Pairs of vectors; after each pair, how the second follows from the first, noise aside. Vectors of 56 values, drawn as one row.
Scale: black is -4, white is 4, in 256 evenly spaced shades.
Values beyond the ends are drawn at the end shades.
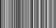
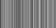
shrunk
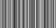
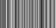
wrapped around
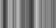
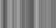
shrunk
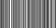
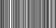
copied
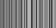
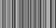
wrapped around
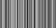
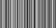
copied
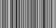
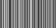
wrapped around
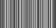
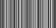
copied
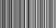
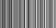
copied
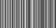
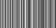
copied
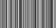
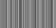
shrunk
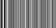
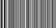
copied
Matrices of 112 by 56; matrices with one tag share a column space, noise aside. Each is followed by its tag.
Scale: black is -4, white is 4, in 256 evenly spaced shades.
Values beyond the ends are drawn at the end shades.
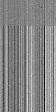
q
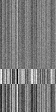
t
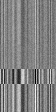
t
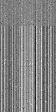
q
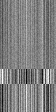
t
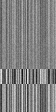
t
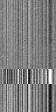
t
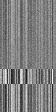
t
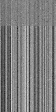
q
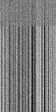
q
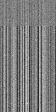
q
